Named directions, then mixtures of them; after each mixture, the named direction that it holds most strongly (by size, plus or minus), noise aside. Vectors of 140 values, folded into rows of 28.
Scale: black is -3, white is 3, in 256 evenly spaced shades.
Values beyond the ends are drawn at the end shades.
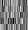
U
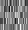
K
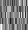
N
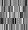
U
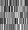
K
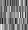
N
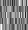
N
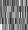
N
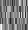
N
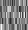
N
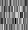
K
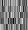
U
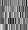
U
